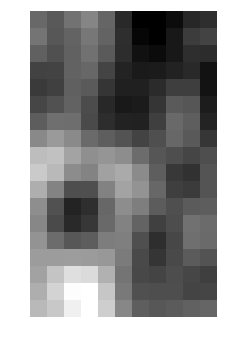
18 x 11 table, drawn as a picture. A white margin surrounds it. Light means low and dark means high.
Grain: blotchy. Slope: up to the top right. Mirror symmetry: none. Lone odd cells: none. Ninth with the lowest average: bottom left.
